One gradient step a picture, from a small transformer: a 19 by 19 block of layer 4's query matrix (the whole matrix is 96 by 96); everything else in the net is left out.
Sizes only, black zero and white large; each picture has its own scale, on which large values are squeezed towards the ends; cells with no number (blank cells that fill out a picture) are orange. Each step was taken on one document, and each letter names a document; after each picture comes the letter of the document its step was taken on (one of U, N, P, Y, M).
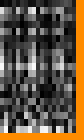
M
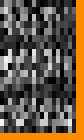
M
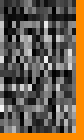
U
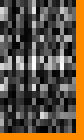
M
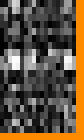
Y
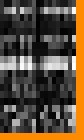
Y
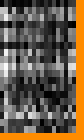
M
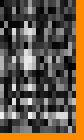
U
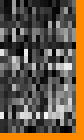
U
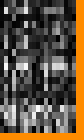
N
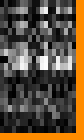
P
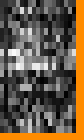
U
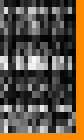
M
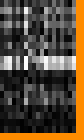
P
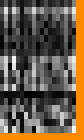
Y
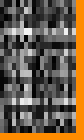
U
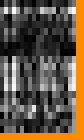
Y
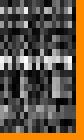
P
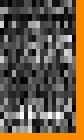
U
